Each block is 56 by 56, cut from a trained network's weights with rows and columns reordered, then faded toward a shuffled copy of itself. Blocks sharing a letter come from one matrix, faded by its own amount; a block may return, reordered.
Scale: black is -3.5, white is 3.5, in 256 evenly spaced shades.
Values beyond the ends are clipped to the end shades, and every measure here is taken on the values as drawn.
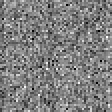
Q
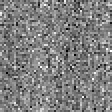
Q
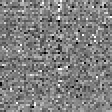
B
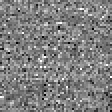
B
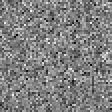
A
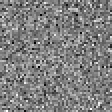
A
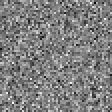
A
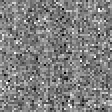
Q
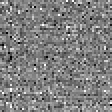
B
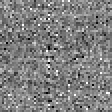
B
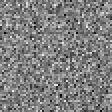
A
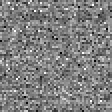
B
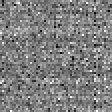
B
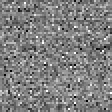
B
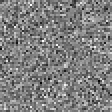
A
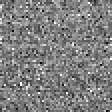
B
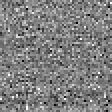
B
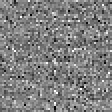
B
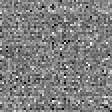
B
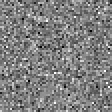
A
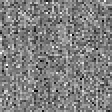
Q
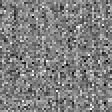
Q
